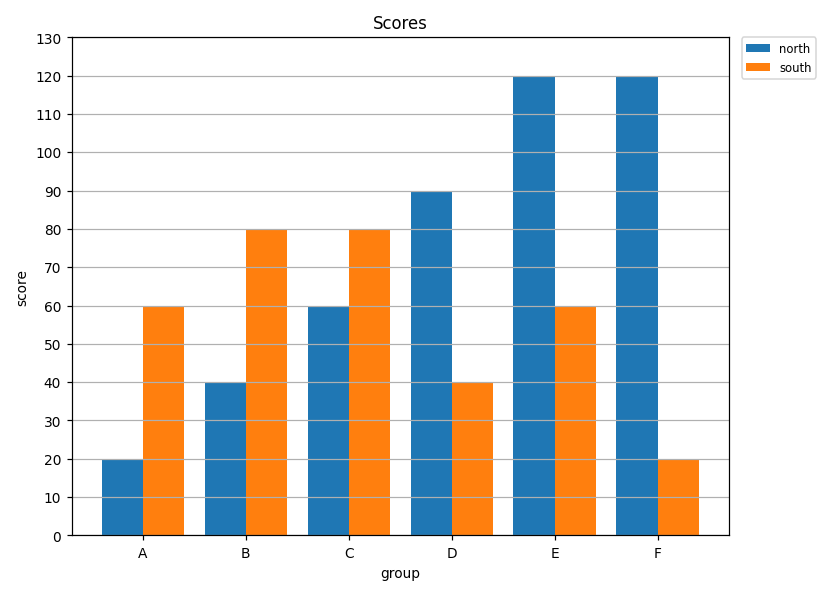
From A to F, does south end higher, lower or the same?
lower
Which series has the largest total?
north
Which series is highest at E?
north
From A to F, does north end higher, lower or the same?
higher
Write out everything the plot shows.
Title: Scores
x-axis: group, ticks A B C D E F
y-axis: score, ticks 0 10 20 30 40 50 60 70 80 90 100 110 120 130
Legend: north, south
Values:
north: 20 40 60 90 120 120
south: 60 80 80 40 60 20
